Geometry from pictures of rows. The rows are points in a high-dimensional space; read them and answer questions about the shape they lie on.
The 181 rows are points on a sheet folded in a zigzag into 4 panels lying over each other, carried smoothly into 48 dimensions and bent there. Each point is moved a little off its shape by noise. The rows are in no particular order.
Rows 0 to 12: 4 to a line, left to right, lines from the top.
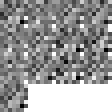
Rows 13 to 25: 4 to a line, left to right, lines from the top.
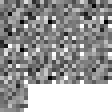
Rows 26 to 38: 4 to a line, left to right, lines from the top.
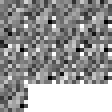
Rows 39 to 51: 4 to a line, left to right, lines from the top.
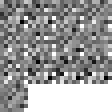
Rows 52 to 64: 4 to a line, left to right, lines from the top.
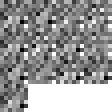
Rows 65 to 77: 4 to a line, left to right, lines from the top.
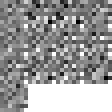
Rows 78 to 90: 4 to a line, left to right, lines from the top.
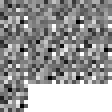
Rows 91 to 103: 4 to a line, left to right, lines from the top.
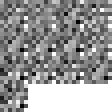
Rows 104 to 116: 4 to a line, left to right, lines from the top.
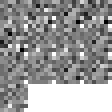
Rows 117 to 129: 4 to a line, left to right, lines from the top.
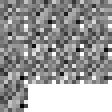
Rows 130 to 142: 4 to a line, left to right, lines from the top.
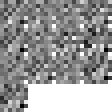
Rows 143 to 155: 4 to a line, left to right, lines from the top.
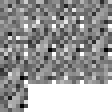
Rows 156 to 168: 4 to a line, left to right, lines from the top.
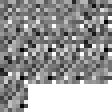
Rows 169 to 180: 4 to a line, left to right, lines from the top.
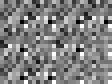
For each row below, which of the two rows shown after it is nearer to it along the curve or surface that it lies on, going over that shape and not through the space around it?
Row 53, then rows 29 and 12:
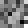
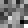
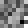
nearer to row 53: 29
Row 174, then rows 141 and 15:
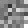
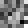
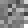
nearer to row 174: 15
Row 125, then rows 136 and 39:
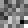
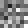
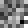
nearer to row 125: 39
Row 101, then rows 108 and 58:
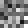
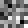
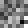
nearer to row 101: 108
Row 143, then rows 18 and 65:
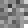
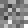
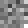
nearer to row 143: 65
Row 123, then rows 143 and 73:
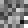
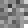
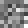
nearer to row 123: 73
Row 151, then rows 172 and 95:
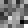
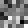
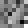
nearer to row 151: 95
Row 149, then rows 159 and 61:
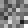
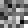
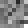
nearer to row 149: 159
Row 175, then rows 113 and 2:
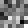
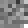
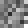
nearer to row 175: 2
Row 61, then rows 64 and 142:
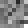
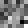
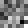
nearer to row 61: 64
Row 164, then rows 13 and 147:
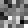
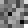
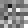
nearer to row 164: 147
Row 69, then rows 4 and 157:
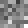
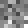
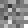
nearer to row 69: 4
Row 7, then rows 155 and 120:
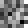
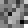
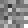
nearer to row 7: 155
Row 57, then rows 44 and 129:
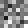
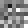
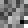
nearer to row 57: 44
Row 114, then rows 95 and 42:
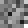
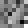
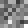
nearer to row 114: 95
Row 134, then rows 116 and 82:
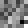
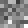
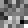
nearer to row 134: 116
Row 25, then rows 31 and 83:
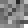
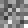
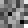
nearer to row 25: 83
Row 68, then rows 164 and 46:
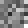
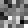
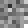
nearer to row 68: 46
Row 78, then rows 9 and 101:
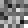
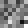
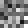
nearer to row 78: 101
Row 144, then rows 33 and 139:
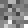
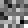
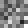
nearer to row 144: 139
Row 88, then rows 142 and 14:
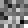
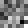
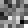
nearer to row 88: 14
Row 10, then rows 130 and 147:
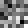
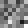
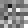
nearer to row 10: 147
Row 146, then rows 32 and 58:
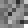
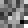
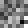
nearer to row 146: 32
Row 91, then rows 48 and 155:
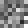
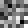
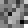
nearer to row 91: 48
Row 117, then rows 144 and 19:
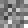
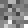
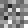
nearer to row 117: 144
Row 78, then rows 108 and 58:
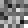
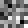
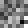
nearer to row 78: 108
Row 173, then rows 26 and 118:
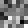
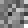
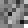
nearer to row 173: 26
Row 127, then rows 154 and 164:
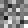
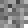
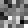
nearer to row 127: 164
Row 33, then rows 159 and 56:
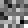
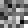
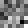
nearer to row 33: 159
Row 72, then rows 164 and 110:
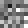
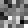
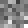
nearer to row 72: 164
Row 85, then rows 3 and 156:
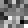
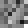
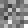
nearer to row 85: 156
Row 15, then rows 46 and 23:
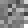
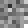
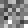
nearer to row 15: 46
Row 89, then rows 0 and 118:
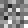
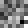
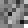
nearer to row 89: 0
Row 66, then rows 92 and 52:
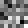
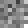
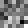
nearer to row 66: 52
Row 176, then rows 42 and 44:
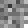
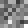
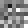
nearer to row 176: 42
